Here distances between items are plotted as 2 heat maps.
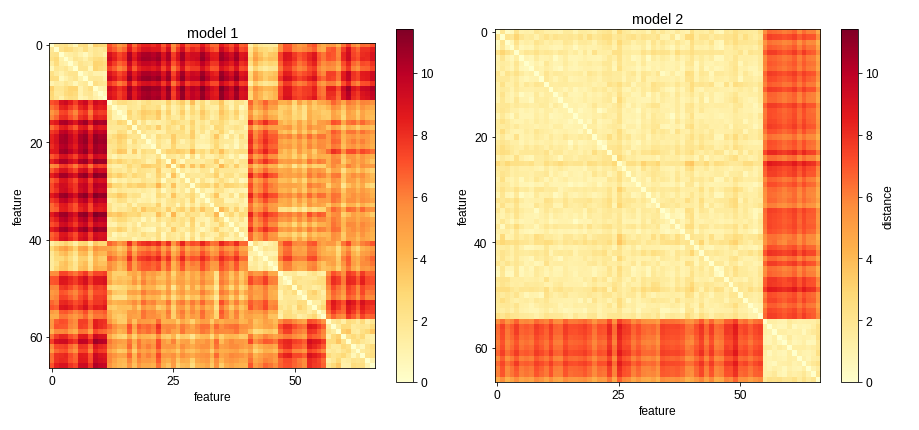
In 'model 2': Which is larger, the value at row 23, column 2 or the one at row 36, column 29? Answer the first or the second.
the first
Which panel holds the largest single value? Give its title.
model 1
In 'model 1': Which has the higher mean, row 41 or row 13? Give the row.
41
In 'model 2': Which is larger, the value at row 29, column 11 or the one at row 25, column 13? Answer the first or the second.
the second
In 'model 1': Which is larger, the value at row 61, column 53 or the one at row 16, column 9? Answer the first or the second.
the second
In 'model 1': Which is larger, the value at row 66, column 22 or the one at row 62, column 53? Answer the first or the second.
the second
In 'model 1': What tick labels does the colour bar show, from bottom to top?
0, 2, 4, 6, 8, 10
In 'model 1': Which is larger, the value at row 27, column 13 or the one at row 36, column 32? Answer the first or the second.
the first
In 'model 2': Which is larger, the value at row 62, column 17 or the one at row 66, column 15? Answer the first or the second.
the first
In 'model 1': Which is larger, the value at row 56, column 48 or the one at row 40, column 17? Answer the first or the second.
the first
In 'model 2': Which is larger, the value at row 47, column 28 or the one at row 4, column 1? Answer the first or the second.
the second
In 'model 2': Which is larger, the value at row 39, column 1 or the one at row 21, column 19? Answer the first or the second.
the first
